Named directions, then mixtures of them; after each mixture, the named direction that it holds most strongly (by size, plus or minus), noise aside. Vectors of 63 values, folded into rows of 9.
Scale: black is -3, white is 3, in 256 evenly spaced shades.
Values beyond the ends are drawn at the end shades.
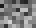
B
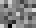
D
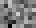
D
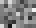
D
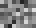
D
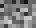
B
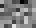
B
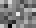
D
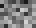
B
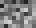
B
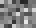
B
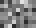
D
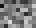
B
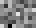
D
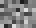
B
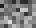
B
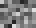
D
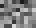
B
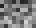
B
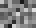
D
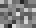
D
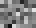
D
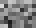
B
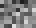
B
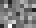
D
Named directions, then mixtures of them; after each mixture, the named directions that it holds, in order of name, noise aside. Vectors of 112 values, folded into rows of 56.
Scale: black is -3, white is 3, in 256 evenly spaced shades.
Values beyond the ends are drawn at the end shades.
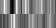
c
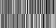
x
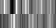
c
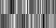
c, x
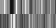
c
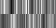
c, x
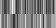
c, x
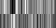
c, x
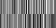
x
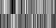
c, x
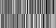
x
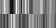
c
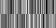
c, x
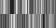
c, x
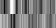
c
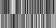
c, x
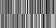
x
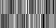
c, x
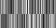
c, x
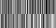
x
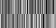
x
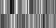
c, x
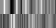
c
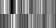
c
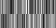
c, x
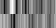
c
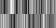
c, x
